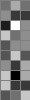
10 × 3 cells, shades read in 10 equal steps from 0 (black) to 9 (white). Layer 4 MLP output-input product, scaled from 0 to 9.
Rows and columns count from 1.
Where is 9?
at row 3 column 2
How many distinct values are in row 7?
3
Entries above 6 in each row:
0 0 1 1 0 1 0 1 1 1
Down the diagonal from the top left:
4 2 5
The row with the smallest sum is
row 2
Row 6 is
3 7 3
